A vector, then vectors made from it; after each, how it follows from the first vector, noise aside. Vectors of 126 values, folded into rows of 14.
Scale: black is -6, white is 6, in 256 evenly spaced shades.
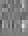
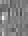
wrapped around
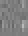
shrunk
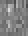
wrapped around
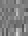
wrapped around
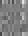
wrapped around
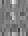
wrapped around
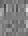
wrapped around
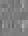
shrunk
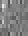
wrapped around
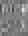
wrapped around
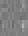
shrunk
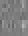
shrunk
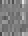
wrapped around
